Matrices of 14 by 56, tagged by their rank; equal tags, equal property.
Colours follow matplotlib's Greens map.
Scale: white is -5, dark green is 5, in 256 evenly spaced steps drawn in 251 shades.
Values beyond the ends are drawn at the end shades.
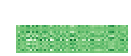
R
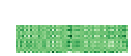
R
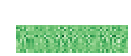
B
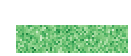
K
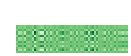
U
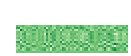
B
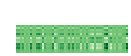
U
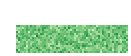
K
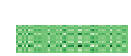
U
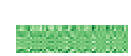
R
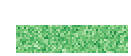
K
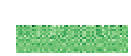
B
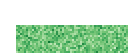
K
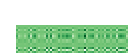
U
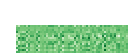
B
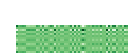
U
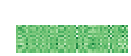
R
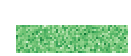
K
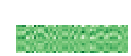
R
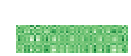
R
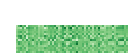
B
